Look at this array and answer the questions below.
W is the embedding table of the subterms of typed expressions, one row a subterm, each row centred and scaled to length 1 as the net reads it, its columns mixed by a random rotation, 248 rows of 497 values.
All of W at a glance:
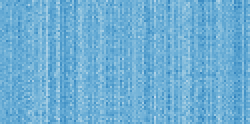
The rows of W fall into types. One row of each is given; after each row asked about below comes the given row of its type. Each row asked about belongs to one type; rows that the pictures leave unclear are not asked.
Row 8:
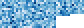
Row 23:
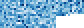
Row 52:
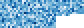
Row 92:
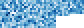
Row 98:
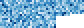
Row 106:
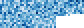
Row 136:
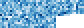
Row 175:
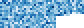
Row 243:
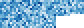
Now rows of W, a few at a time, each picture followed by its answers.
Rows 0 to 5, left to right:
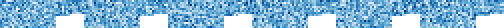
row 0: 175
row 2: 23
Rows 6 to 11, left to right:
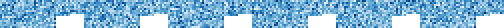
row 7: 243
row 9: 243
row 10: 106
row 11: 106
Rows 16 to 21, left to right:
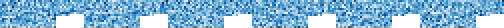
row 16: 52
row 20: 92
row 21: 92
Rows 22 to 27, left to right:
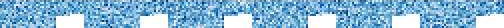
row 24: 243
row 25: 106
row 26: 98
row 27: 23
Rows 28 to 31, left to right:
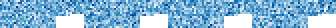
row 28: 106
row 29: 92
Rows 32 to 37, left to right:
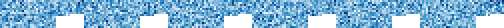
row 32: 92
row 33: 8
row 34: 52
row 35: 92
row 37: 106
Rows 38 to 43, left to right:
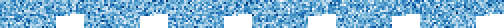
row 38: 243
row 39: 23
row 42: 98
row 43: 106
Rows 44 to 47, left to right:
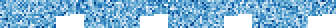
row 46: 243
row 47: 23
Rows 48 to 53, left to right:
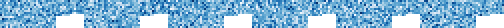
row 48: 52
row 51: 23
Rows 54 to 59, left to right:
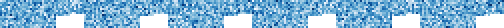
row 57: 243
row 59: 106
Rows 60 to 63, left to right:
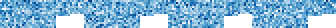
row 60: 243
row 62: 175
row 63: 98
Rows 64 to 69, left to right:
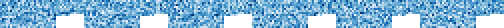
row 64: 52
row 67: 98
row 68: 52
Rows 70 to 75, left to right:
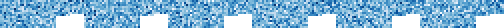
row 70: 23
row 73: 23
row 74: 23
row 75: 98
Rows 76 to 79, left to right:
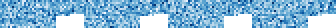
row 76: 52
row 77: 106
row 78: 106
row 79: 136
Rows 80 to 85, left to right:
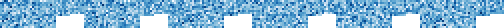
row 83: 175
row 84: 243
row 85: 8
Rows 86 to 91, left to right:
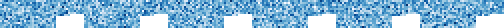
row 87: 136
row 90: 175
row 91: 92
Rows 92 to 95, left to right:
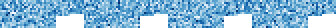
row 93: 8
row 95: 8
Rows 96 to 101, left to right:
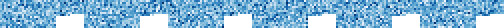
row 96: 23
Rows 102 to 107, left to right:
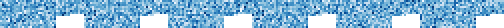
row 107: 8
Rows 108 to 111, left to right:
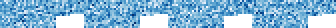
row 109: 92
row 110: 98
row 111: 98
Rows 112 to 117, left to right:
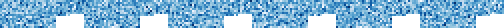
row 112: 136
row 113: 98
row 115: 92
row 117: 243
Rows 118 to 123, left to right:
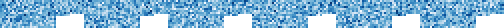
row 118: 92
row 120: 52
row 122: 8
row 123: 92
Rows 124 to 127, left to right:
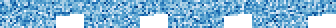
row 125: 175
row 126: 136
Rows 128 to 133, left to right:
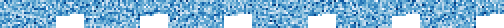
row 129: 52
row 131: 23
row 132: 175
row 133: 8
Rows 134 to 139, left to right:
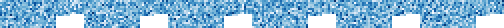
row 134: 243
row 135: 98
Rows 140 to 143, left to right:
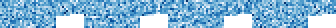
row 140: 98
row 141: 136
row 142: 92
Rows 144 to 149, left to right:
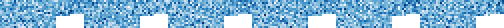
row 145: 175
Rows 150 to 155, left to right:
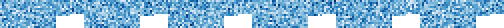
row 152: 243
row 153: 23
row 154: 243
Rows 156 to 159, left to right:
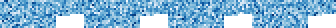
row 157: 92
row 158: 243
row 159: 98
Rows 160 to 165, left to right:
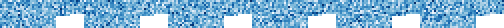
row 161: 243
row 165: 92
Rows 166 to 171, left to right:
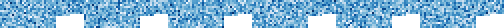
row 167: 8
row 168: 98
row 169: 106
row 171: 23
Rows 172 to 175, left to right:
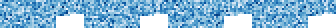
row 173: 243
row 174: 92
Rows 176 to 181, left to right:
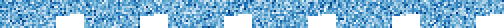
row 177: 98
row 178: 136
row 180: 106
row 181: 243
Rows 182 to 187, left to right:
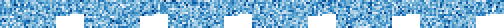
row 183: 136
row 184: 175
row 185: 106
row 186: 8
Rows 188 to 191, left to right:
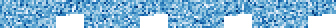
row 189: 175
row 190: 136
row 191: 8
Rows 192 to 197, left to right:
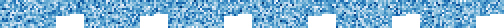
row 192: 92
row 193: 52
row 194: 52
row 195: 52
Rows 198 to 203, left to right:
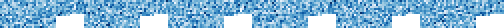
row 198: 136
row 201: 92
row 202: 52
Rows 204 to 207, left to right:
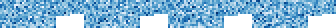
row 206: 92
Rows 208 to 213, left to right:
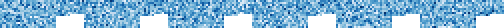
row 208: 23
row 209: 106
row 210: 243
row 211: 106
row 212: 92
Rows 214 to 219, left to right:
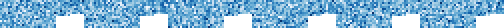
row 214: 106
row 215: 52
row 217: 136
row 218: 243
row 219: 136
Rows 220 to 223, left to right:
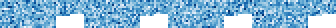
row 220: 8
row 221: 52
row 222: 136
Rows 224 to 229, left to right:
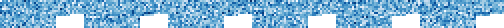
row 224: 243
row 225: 136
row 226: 106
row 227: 98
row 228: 175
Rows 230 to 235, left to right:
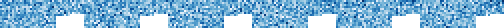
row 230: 175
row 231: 243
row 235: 106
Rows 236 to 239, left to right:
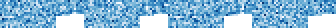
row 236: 52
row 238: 136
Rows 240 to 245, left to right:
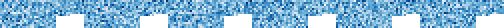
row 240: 92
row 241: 23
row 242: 92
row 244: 106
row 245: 52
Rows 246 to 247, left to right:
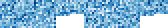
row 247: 52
